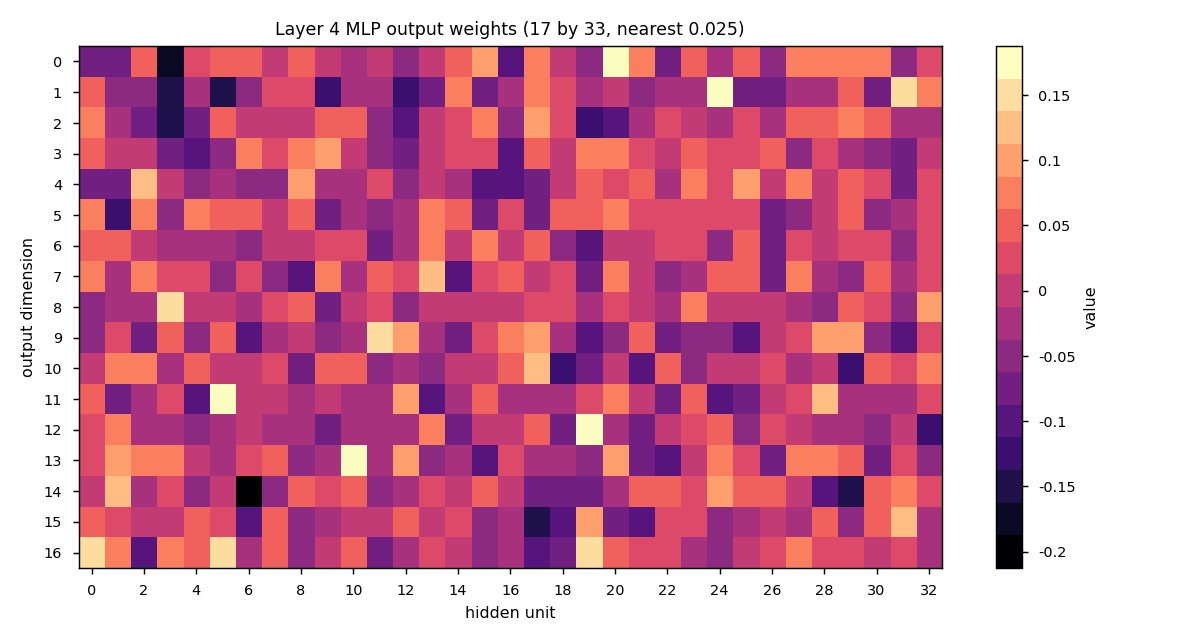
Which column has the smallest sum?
18
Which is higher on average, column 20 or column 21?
column 20
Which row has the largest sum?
16
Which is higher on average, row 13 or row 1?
row 13
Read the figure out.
Title: Layer 4 MLP output weights (17 by 33, nearest 0.025)
x-axis: hidden unit, ticks 0 2 4 6 8 10 12 14 16 18 20 22 24 26 28 30 32
y-axis: output dimension, ticks 0 1 2 3 4 5 6 7 8 9 10 11 12 13 14 15 16 (0 at the top)
Colour bar: value, ticks -0.2 -0.15 -0.1 -0.05 0 0.05 0.1 0.15
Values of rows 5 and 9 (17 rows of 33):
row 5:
0.075 -0.125 0.075 -0.05 0.075 0.05 0.05 0 0.05 -0.075 -0.025 -0.05 -0.025 0.075 0.05 -0.075 0.025 -0.075 0.05 0.05 0.075 0.025 0.025 0.025 0.025 0.025 -0.075 -0.05 0 0.05 -0.05 -0.025 0.025
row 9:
-0.05 0.025 -0.075 0.05 -0.05 0.05 -0.1 -0.025 0 -0.05 -0.025 0.15 0.1 -0.025 -0.075 0.025 0.075 0.1 -0.025 -0.1 -0.05 0.05 -0.075 -0.05 -0.05 -0.1 0 0.025 0.1 0.1 -0.05 -0.1 0.025
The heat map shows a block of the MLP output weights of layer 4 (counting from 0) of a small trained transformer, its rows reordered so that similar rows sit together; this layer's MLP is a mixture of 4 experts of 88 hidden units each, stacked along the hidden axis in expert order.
